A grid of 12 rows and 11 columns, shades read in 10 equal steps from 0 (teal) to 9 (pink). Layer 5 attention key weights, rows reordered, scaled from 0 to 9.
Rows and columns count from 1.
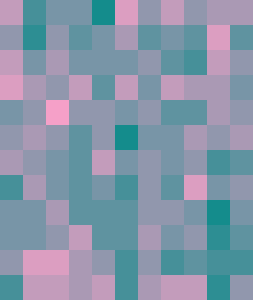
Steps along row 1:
down up same down up down up down up same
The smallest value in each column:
2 1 4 3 0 0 3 2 2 0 2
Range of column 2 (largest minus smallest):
7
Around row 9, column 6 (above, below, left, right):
2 3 3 5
